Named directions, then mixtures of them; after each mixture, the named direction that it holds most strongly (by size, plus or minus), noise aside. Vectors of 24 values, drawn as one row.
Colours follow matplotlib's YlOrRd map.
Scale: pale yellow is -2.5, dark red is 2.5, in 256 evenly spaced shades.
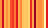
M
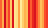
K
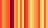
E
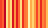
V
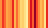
M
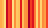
V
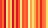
V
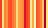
M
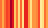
E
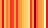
M
